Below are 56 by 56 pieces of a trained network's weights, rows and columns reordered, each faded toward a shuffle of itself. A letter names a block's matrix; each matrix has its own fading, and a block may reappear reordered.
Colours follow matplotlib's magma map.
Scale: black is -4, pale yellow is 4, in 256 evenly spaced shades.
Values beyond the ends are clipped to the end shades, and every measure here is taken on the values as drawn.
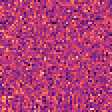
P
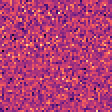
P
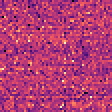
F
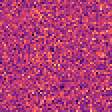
P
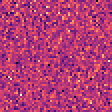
P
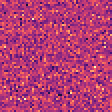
P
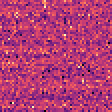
F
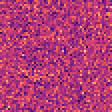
P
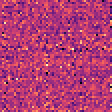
F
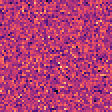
P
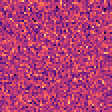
P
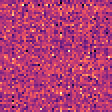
F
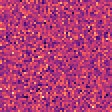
P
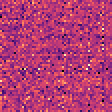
F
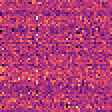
F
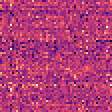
F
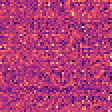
F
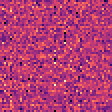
F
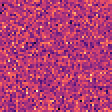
P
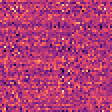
F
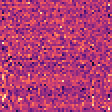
F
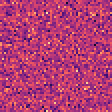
P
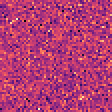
P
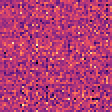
F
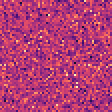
P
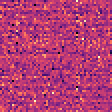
F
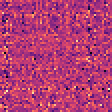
F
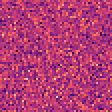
P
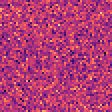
P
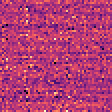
F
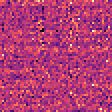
F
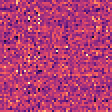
F
